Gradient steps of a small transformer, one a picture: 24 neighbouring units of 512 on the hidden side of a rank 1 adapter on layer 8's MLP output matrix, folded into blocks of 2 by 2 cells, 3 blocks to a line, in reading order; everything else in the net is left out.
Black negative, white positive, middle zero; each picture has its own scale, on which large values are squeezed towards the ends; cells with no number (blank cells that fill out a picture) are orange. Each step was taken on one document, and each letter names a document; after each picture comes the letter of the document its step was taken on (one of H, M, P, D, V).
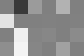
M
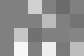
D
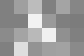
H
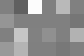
M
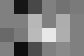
H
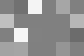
M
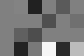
D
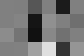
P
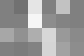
H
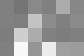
P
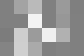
H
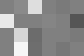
M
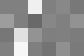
M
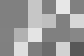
P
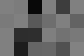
P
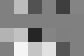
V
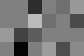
P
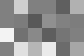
V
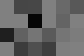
V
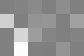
M
